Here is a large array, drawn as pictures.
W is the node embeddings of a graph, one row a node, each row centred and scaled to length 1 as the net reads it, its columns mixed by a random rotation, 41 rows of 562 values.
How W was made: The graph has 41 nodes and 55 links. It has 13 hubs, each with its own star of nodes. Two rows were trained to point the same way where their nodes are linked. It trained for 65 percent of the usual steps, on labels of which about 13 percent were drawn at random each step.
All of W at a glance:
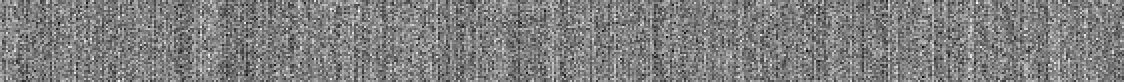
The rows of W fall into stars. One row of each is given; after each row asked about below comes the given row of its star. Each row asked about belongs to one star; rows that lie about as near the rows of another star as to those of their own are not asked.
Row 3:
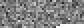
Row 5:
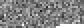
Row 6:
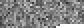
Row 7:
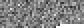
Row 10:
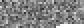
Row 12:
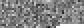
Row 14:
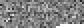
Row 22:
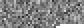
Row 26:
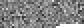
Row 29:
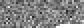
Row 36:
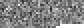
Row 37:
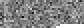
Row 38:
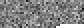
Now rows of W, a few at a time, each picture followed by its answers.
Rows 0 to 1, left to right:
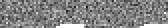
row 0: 29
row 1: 29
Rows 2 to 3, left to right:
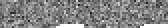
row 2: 14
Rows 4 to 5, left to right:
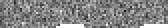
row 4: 6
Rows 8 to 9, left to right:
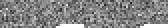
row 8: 26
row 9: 12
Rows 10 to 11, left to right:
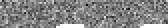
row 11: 37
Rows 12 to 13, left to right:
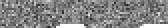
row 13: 37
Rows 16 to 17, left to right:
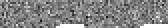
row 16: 5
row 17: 37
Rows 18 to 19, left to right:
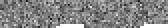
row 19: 22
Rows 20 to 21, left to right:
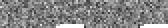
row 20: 10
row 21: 10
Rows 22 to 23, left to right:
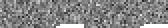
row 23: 38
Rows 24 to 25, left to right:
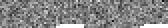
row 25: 14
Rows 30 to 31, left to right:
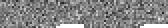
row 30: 7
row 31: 12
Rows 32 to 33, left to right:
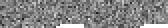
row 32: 3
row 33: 22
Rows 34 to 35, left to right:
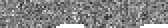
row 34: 12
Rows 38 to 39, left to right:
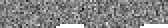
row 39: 5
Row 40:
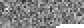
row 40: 36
